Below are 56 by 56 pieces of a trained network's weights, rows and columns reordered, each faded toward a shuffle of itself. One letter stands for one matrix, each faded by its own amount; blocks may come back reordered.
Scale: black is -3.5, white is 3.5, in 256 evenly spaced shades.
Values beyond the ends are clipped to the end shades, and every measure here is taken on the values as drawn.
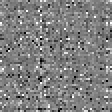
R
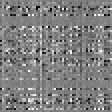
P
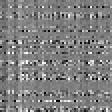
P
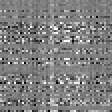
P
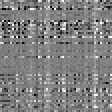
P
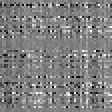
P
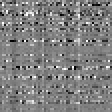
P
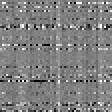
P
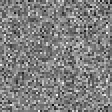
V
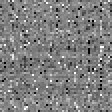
R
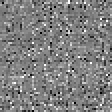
R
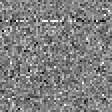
V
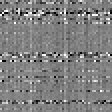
P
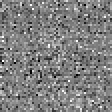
R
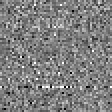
V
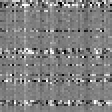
P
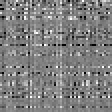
P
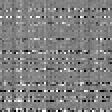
P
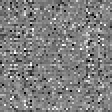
R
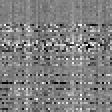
P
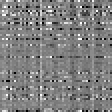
P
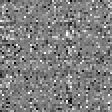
R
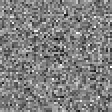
V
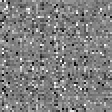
R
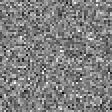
V
